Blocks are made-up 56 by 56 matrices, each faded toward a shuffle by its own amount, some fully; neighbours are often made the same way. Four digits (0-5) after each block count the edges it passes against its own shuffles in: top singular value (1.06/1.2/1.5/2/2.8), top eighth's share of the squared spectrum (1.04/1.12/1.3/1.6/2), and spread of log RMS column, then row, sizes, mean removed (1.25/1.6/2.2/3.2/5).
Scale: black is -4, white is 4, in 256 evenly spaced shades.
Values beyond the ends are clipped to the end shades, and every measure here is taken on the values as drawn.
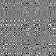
4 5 3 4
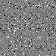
3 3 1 2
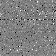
3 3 0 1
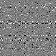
4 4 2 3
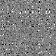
3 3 2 2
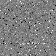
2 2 0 1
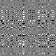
4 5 3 4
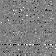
4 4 1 2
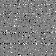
3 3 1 2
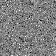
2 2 0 0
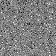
2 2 0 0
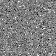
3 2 0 1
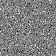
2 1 0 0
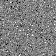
1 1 0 0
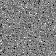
2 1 0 0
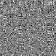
4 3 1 2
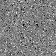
0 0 0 0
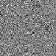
4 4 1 2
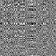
4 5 3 3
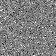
0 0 0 0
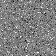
0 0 0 0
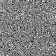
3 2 0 0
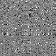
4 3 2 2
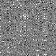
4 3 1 1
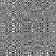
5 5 3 3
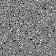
2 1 0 0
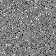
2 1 0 0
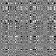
5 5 3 3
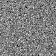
0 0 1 0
